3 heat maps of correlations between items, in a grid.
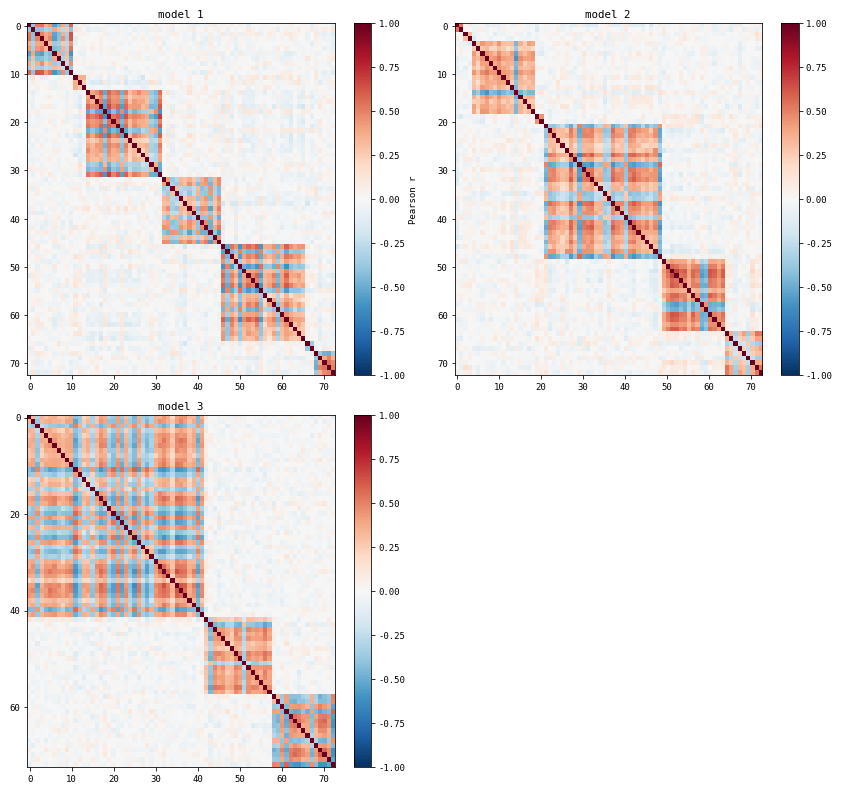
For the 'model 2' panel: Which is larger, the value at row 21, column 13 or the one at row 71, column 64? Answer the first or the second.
the second
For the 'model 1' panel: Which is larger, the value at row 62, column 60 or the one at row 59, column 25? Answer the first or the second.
the first
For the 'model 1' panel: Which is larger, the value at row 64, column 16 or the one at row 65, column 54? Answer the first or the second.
the second
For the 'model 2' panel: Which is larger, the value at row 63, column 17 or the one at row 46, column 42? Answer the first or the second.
the second
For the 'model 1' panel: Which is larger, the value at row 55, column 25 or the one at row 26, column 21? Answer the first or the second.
the second
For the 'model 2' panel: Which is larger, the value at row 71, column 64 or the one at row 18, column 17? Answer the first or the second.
the first
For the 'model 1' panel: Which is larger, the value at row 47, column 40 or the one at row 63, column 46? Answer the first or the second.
the second
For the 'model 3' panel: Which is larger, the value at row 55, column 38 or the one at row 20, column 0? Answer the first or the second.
the first
